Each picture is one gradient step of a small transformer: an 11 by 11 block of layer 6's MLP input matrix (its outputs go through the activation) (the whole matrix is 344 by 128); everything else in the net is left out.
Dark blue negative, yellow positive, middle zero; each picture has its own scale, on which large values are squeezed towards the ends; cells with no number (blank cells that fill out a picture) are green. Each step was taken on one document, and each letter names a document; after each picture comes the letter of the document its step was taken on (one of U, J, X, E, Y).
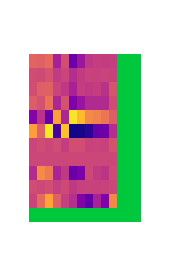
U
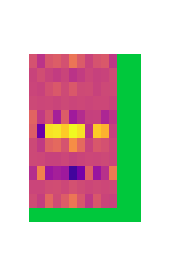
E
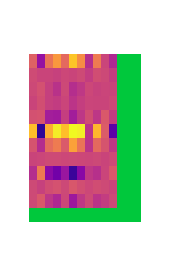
E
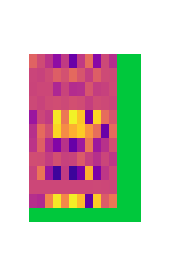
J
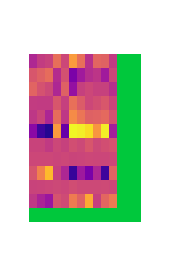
U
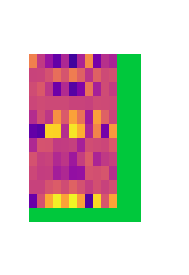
J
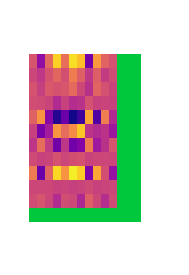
J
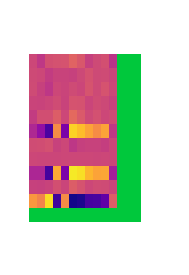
U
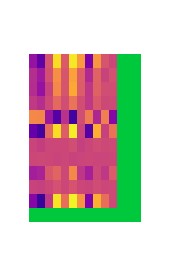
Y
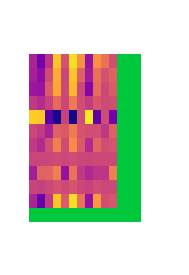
Y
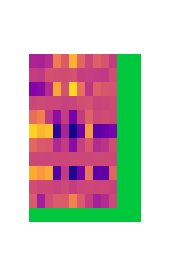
U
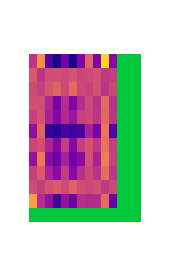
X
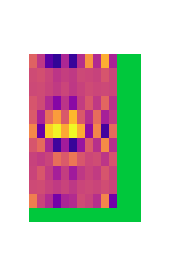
X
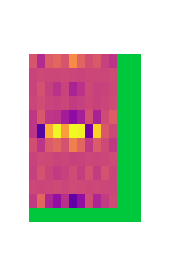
E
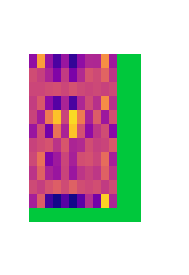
X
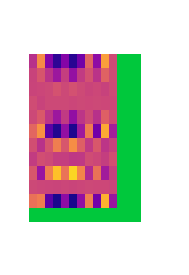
X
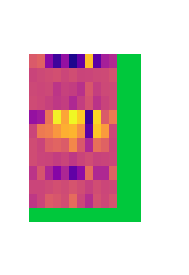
J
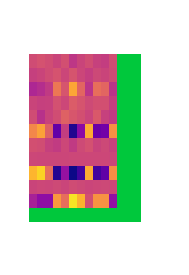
U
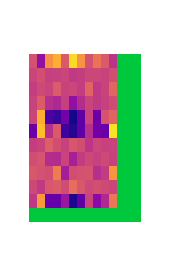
E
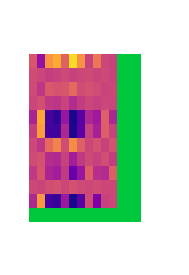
E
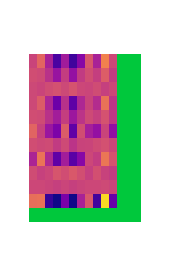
X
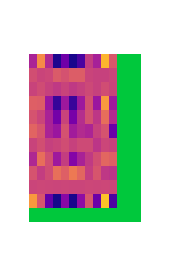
X
